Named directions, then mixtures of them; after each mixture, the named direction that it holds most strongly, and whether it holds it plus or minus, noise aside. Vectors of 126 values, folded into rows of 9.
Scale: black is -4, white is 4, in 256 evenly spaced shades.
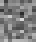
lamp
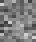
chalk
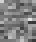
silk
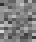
chalk, minus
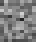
lamp, minus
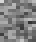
silk, plus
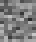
lamp, plus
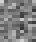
silk, plus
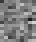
silk, minus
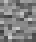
lamp, minus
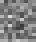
lamp, plus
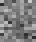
chalk, minus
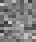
chalk, plus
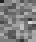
silk, minus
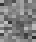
chalk, minus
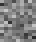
chalk, minus
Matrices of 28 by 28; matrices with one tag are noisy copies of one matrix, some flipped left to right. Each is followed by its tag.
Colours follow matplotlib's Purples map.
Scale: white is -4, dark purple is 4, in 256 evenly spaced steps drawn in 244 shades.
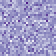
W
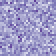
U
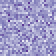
W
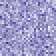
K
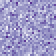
K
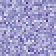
W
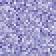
U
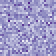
W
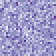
K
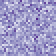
U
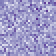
U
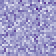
U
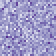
K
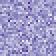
W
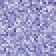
U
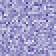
W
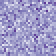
U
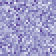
U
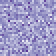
W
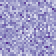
K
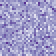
K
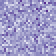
U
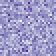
W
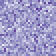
U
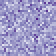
U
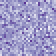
K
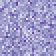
K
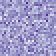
W
